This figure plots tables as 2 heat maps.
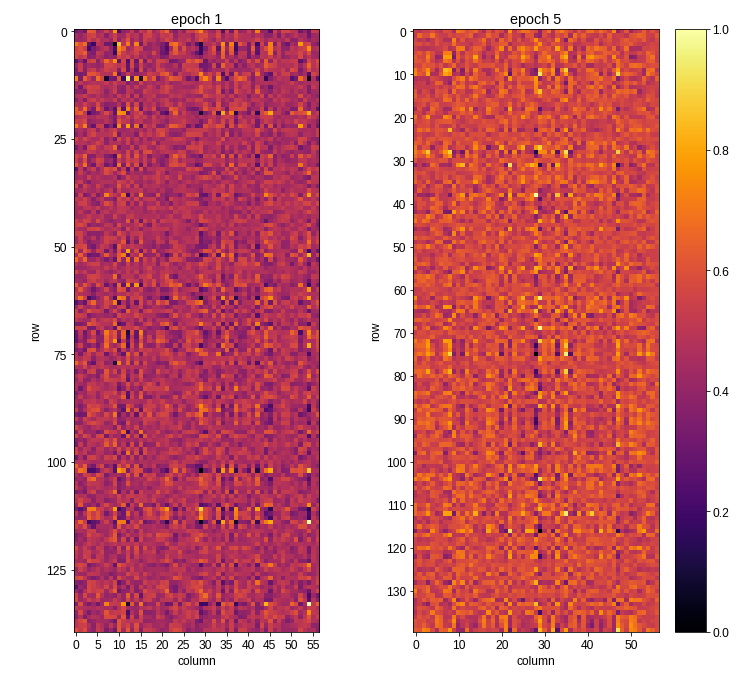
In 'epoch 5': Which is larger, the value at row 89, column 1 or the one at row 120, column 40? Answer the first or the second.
the first
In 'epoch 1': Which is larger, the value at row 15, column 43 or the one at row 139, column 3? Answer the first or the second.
the first
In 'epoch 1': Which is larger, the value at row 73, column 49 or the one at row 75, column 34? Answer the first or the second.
the first
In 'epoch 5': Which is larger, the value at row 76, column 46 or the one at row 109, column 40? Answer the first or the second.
the first
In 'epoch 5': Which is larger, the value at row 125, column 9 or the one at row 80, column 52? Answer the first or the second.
the second
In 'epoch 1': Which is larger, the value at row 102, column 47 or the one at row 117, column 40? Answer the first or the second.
the second
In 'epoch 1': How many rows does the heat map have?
140
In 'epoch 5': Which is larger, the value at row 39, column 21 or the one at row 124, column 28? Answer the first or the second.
the second
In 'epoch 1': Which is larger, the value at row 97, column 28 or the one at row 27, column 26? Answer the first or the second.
the second
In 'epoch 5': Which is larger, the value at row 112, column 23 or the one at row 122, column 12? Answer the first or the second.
the first
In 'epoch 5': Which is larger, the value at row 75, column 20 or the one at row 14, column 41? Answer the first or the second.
the second
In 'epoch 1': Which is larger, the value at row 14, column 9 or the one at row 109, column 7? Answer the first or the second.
the first
